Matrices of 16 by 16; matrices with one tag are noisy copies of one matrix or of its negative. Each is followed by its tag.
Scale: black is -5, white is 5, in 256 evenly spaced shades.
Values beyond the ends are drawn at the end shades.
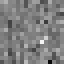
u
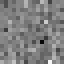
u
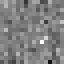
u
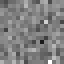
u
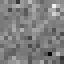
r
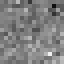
r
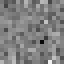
u
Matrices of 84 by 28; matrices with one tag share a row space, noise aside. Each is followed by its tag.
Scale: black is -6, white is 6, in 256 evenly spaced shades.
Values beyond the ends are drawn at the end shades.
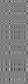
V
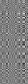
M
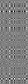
V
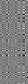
M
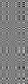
M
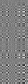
M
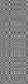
V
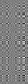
M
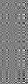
M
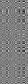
M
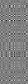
V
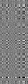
M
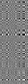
M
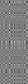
V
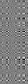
M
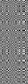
M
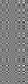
M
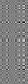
M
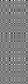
V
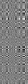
M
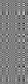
M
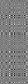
V
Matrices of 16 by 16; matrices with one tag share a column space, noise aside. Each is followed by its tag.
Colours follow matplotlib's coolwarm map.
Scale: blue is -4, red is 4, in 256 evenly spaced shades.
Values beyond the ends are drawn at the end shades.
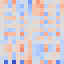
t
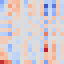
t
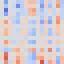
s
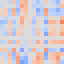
s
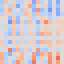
s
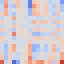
t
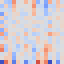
t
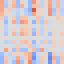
s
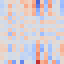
t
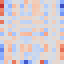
t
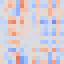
s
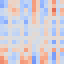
s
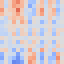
s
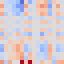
t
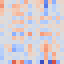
t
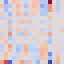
t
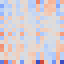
t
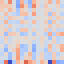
t
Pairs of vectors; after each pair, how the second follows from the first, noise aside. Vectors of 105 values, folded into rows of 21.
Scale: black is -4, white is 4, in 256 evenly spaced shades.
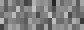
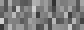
copied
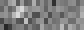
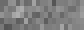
shrunk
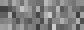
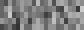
shuffled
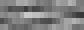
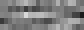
copied
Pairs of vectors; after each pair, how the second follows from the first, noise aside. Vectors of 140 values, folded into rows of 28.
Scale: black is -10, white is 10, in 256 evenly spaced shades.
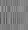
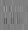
partly zeroed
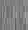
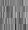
scaled up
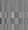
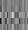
scaled up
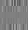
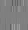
partly zeroed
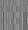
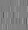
partly zeroed
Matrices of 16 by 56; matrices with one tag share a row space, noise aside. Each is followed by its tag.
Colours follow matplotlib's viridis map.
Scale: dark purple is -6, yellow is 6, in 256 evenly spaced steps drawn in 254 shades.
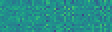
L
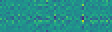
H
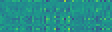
L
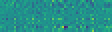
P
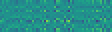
L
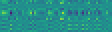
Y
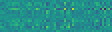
L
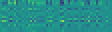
Y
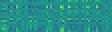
Y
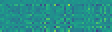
L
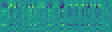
Y
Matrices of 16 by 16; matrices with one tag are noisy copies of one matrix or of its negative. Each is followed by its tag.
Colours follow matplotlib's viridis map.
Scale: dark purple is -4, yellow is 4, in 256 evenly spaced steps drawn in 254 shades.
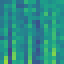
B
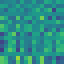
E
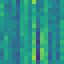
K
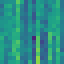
K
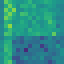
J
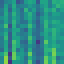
B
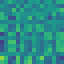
E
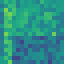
J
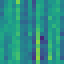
K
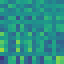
E
